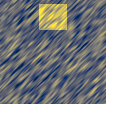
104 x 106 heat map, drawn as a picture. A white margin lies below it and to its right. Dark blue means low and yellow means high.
The top middle is the ninth with the highest average. In the top middle lies a patch that is higher than the rest. The grain runs diagonally up to the right.
